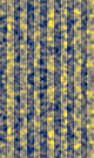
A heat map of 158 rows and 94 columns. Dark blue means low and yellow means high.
Stripes running up and down repeat 7 times from left to right. Overall the values sit about 50% of the way up the scale. The top and bottom halves mirror each other.
